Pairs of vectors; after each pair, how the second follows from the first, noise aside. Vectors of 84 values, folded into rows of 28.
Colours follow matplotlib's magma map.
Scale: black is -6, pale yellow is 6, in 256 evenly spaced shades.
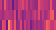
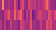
shuffled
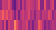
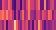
scaled up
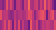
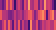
scaled up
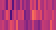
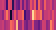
scaled up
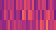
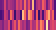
scaled up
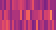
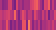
shuffled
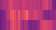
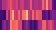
scaled up
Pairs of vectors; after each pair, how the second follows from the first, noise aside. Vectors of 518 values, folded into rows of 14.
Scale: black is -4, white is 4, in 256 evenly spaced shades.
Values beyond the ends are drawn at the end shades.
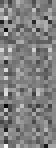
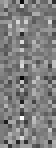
wrapped around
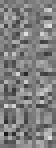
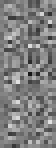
wrapped around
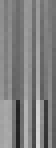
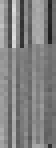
wrapped around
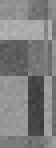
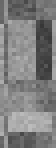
wrapped around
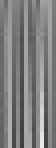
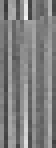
wrapped around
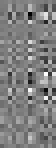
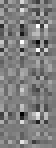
wrapped around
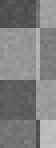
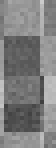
wrapped around
